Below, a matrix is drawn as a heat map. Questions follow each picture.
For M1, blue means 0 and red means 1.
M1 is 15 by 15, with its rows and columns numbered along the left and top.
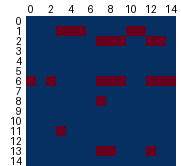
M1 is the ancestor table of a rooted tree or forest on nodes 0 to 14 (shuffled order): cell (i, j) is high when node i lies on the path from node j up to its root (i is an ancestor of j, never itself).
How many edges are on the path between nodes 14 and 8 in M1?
4
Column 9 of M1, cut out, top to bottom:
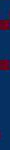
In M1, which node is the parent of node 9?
2
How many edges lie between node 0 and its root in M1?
1
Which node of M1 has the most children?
1
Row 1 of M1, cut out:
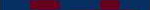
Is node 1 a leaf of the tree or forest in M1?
no
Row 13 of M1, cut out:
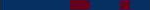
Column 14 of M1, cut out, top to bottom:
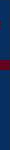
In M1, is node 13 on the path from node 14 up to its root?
no
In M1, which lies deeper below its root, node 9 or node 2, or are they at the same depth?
node 9
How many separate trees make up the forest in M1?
2
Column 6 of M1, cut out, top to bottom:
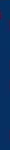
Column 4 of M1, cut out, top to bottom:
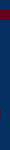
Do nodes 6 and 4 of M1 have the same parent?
no
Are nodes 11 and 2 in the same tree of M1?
no
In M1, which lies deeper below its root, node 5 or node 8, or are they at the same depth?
node 8
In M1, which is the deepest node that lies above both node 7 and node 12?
13
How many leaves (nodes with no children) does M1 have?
9
